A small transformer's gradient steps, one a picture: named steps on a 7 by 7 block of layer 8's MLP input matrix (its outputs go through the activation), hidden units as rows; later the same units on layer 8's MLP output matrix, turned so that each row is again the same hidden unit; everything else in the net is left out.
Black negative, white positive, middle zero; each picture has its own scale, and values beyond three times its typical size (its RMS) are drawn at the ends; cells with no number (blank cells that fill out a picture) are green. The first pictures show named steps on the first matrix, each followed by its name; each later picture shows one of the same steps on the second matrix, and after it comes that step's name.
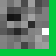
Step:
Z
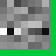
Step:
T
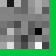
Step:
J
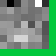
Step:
J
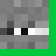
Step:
Z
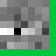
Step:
T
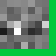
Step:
T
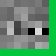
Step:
T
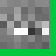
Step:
T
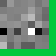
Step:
T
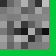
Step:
J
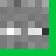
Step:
Z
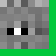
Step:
Z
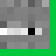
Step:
Z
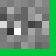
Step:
T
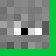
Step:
T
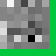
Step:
J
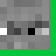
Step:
T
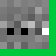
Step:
T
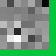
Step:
J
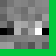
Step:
T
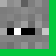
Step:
Z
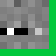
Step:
Z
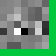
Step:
T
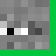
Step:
T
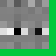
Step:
Z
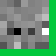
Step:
T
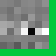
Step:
T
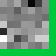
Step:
J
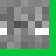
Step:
T
